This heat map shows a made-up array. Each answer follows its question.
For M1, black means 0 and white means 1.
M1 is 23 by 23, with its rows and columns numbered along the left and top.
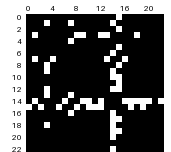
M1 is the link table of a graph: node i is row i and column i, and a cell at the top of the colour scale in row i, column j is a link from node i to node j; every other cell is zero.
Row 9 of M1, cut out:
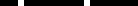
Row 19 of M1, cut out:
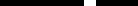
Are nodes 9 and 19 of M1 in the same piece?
yes
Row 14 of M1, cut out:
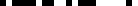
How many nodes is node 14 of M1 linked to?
11
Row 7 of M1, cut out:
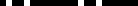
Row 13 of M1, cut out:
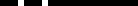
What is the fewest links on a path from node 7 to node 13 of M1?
1
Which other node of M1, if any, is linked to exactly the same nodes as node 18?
node 9
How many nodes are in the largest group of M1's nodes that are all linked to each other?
2
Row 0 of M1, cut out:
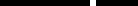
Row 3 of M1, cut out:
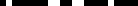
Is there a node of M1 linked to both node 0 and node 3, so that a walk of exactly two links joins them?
no
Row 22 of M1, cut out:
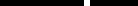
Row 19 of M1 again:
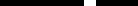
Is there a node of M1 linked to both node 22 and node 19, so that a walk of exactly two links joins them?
yes
